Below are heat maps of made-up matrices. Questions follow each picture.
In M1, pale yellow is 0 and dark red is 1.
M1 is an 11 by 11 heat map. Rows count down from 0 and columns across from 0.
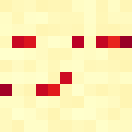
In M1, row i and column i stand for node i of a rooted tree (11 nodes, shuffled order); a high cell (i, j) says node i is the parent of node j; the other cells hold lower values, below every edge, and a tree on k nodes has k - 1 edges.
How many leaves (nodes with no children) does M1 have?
8
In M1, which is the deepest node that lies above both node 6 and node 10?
3
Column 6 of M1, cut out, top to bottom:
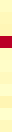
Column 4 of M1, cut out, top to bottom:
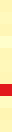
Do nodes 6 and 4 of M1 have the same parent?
no
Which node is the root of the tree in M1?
7
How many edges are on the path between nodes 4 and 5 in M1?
4
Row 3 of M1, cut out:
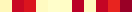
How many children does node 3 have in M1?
6
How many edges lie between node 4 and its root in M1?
1
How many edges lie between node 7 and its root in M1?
0
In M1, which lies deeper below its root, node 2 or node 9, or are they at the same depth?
the same depth
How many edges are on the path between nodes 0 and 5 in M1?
4
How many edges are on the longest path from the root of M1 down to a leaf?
3
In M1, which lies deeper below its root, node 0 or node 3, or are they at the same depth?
the same depth
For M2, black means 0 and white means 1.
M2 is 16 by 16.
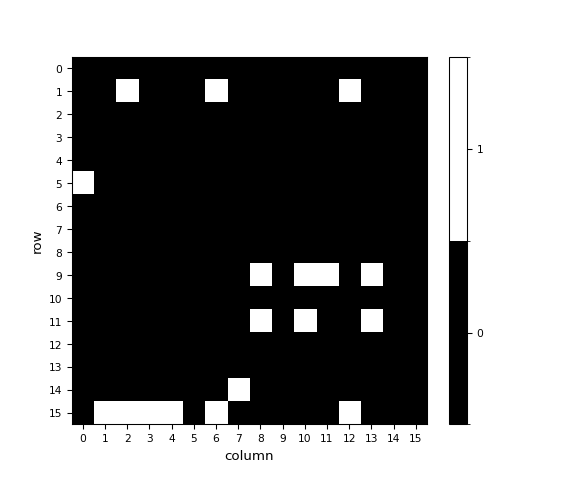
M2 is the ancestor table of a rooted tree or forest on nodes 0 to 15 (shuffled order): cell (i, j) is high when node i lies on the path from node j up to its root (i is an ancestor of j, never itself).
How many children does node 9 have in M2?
1
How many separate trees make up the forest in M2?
4
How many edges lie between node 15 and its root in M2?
0
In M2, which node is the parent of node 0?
5
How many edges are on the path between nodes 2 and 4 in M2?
3
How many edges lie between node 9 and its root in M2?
0
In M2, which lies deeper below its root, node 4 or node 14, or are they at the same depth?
node 4
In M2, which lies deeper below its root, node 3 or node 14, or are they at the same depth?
node 3
